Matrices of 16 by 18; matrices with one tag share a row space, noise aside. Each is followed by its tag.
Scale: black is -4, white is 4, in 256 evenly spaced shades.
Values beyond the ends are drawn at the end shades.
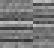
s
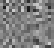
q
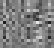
q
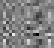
q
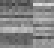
s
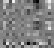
q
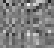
q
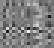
q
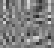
q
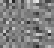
q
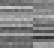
s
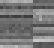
s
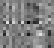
q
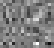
q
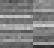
s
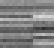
s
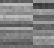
s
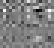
q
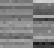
s
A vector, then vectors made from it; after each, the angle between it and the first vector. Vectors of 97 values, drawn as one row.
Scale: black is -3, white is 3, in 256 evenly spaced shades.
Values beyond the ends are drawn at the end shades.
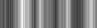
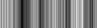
nearly opposite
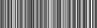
orthogonal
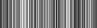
partly aligned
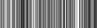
partly opposed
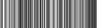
partly opposed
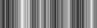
nearly parallel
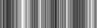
nearly parallel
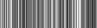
partly opposed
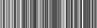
orthogonal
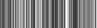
partly aligned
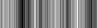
nearly opposite
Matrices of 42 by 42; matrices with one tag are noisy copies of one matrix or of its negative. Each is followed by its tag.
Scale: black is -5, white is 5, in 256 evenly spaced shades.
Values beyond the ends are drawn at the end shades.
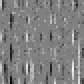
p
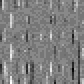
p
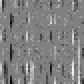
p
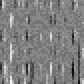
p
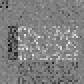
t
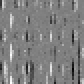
p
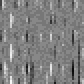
p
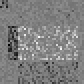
t
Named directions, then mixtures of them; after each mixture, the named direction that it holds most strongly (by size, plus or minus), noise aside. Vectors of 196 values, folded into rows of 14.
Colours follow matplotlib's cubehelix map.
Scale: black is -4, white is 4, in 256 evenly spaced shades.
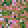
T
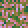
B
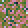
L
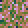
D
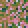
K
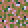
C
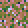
C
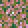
K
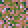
L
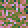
B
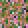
K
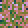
D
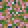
D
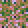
T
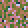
C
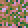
K
